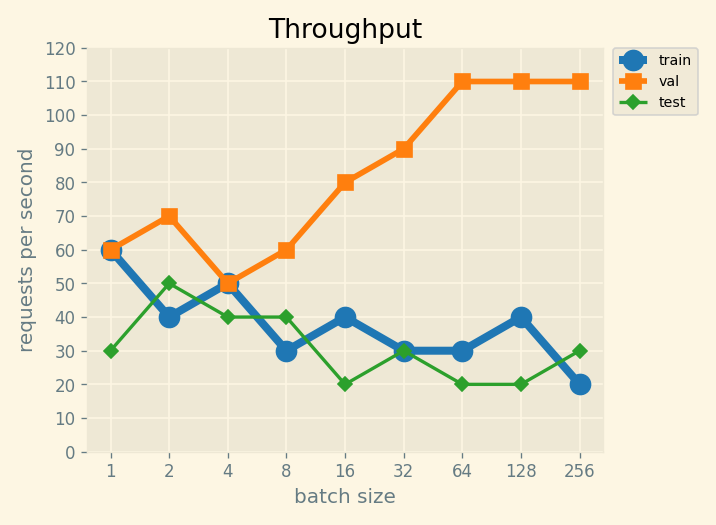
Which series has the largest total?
val
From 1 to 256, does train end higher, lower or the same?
lower
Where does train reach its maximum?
1
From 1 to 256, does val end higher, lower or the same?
higher
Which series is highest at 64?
val
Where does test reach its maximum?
2
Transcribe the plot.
Title: Throughput
x-axis: batch size, ticks 1 2 4 8 16 32 64 128 256
y-axis: requests per second, ticks 0 10 20 30 40 50 60 70 80 90 100 110 120
Legend: train, val, test
Values:
train: 60 40 50 30 40 30 30 40 20
val: 60 70 50 60 80 90 110 110 110
test: 30 50 40 40 20 30 20 20 30
